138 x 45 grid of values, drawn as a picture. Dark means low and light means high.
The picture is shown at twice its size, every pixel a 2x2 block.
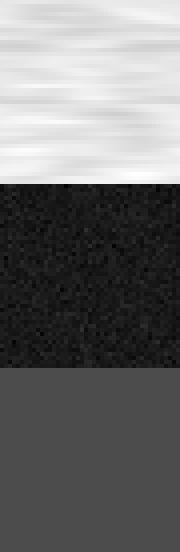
The table splits into 3 rows of 1 panel. Panel 1,1: very high, streaked across, faint in contrast. Panel 2,1: very low, fine-grained, faint in contrast. Panel 3,1: low, flat.
